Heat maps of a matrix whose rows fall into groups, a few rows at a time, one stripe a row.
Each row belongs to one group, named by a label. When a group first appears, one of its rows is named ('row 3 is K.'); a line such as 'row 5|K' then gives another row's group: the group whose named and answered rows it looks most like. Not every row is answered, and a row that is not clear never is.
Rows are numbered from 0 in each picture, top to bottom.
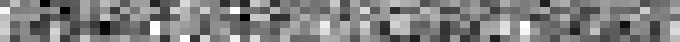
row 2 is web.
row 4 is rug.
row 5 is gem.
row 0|web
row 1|gem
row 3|rug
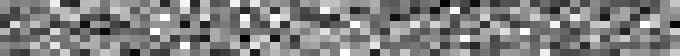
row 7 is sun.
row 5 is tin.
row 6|gem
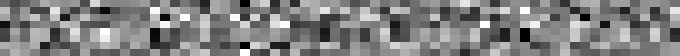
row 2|gem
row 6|web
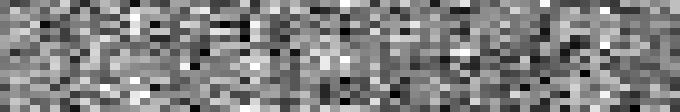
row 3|web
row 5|web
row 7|tin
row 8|gem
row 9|gem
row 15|gem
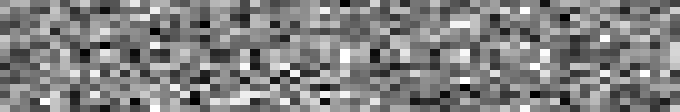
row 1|rug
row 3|tin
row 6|rug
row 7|sun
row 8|sun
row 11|tin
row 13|gem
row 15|rug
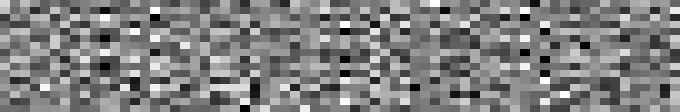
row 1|rug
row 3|sun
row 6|gem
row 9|rug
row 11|sun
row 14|sun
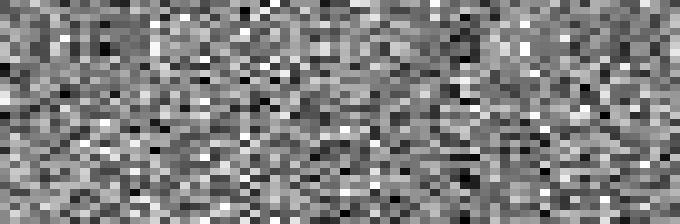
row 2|gem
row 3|rug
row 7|rug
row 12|gem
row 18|sun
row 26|gem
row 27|sun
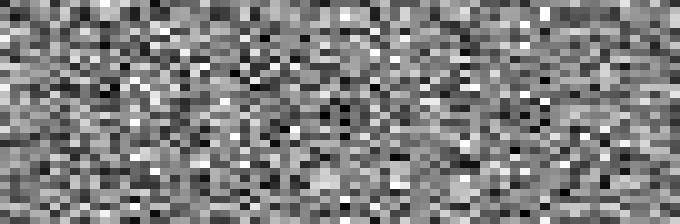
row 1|sun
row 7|gem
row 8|tin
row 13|rug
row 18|web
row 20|tin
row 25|tin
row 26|tin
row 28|sun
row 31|sun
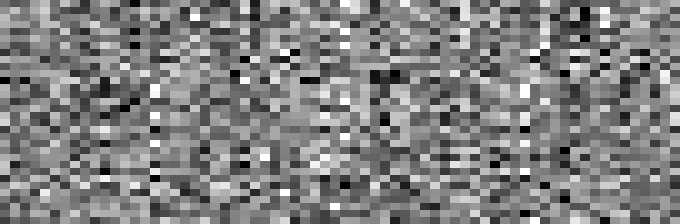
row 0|sun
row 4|sun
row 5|gem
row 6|sun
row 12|rug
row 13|rug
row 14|sun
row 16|rug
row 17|rug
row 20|rug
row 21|tin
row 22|gem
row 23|tin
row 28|tin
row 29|web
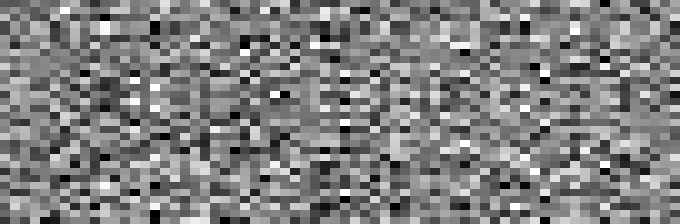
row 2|rug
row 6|tin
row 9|web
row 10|sun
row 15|rug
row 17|sun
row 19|web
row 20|tin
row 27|sun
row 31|web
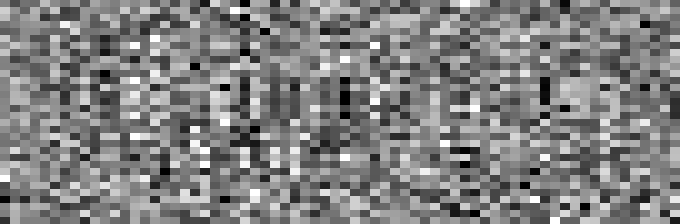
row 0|tin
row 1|gem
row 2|web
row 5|rug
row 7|rug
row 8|sun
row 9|gem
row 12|web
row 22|sun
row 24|web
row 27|gem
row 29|gem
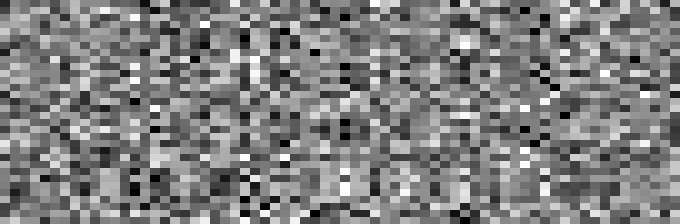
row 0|tin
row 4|web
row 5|tin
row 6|tin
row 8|gem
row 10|web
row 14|sun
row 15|rug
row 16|tin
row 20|web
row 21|rug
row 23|rug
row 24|sun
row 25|web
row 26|sun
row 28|tin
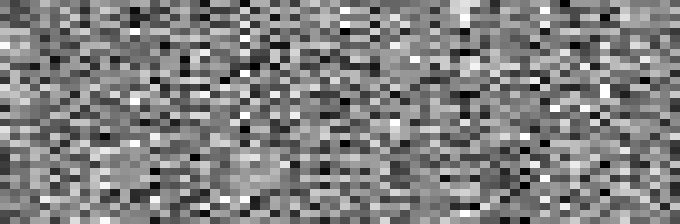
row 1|sun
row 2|tin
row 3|sun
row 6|web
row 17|tin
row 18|web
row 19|rug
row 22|gem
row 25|gem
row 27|tin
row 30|tin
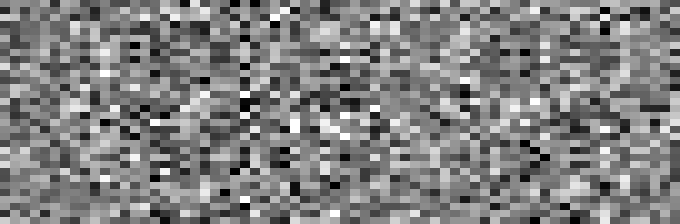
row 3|tin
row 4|tin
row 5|tin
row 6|sun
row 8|sun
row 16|sun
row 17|rug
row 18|web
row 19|sun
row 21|web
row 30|web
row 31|web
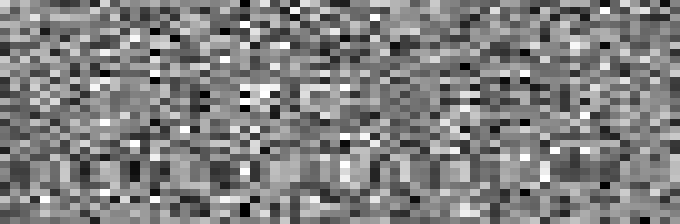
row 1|web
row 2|gem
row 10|rug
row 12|gem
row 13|tin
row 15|tin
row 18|gem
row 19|sun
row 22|rug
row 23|sun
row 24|sun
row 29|tin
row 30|tin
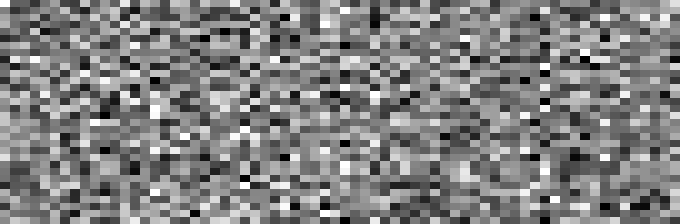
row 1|sun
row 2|web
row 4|web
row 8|gem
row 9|sun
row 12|sun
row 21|rug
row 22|web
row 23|sun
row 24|sun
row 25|tin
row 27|rug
